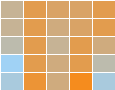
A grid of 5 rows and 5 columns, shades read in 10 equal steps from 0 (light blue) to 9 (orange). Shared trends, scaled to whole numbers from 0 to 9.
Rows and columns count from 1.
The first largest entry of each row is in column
2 2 2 2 4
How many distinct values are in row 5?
4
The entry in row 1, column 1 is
4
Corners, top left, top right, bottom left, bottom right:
4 7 1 1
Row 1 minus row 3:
1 0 2 -1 2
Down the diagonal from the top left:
4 7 4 7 1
